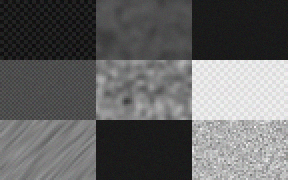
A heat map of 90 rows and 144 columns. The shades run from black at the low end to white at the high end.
The table splits into 3 rows of 3 panels. Panel 1,1: very low, checkered, faint in contrast. Panel 1,2: low, blotchy, faint in contrast. Panel 1,3: very low, flat. Panel 2,1: low, checkered, faint in contrast. Panel 2,2: middling, blotchy. Panel 2,3: very high, checkered, faint in contrast. Panel 3,1: middling, slanting up to the right, faint in contrast. Panel 3,2: very low, flat. Panel 3,3: high, fine-grained.
